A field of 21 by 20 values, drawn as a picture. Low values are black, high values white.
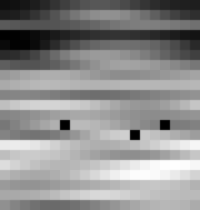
The ninth with the highest average is the bottom right. The field climbs toward the bottom. The ninth with the lowest average is the top left. The grain runs across in streaks. There are three isolated cells, each far lower than the cells round it.
